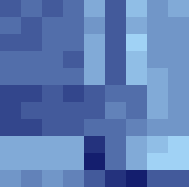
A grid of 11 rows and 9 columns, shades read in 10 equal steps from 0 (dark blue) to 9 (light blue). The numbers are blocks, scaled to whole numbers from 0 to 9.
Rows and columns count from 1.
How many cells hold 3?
22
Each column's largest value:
7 7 7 7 7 5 9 9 9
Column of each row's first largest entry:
7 7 7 7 7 8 8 8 9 8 1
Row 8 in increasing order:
2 2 3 3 4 4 5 6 6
